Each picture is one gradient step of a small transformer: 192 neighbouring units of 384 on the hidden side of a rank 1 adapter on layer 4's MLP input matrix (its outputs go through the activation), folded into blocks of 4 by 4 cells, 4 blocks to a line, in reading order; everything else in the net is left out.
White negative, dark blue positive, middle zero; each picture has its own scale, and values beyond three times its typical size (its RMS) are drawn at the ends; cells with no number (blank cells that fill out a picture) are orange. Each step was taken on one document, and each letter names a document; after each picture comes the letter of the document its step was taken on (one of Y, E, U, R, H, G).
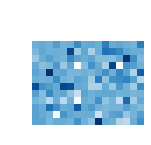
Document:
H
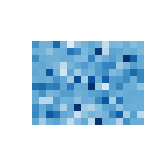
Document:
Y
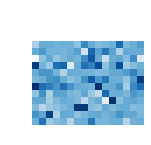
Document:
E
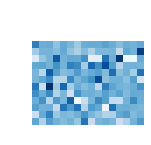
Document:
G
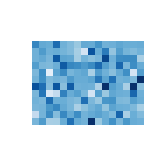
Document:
E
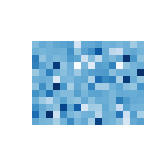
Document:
H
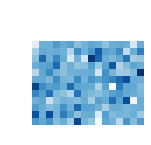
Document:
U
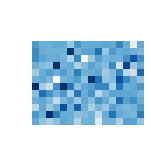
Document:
U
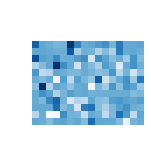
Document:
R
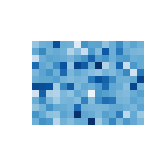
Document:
E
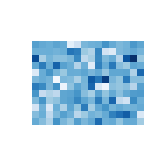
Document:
H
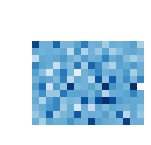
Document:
E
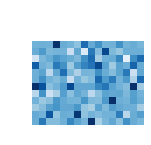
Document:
E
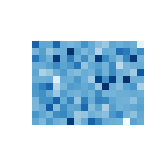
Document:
G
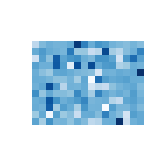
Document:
G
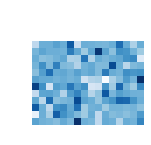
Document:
U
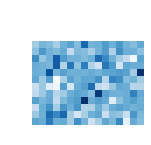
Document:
G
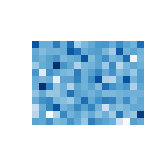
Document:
R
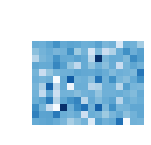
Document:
G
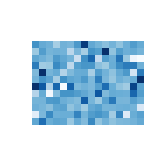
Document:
E
